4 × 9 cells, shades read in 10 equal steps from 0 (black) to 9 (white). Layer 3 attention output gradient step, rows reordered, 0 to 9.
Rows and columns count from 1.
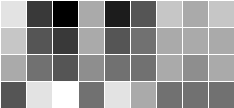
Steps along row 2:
down down up down up up same same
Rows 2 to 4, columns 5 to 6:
3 4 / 4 4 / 8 6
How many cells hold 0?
1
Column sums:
24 17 14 21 16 17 23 21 23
